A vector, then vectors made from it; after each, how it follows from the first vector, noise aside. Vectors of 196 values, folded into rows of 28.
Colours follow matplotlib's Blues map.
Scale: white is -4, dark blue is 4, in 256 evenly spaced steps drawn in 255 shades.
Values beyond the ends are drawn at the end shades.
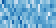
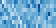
negated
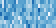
sign-scrambled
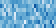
wrapped around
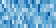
negated
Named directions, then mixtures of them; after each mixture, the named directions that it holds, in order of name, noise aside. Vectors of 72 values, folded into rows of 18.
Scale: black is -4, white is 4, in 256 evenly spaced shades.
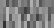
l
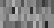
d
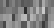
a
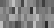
d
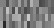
d, l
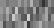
a, d, l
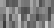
l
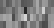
a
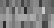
a, d, l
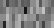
a, l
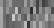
a, d, l
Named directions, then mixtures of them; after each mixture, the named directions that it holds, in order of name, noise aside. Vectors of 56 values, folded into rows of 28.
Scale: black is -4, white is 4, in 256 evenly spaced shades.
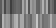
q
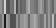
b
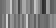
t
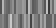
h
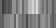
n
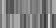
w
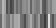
w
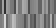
b, q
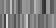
b, t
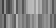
b, n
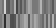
b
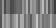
q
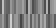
h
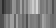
n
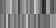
t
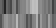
n, q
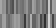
h, w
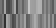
b, n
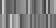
h, w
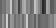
t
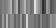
t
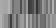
h, n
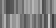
n, w
